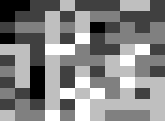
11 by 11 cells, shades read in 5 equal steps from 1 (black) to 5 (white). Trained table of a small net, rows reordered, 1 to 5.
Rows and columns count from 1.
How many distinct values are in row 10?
4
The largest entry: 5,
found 12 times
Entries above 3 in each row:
3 2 2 2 6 4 5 6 6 7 5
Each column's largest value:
4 4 3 5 5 5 5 4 5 5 4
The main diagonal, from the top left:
1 2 3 4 5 3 2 3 4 4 4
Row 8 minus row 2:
1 2 -1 0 0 1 0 0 3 2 2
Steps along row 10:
up down up down up down same same same same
